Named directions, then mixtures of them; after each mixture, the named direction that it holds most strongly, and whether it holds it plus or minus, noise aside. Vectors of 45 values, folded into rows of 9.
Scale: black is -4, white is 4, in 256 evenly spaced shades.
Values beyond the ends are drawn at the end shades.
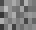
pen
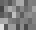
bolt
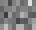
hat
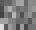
bolt, plus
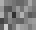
bolt, minus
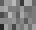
pen, plus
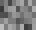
bolt, plus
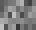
bolt, plus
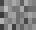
pen, plus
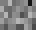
hat, minus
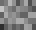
hat, minus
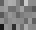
pen, plus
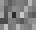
hat, plus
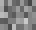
pen, minus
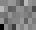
bolt, minus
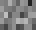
hat, minus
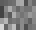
bolt, plus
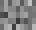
hat, plus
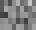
hat, plus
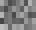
pen, minus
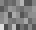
bolt, plus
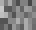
bolt, minus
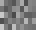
pen, minus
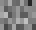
hat, minus
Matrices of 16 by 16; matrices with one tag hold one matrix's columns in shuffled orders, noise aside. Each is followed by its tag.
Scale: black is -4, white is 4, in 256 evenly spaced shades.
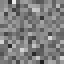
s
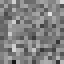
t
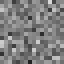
s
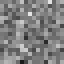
t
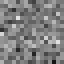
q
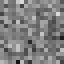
t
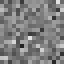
s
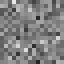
s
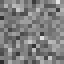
s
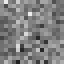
t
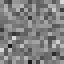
s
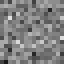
q
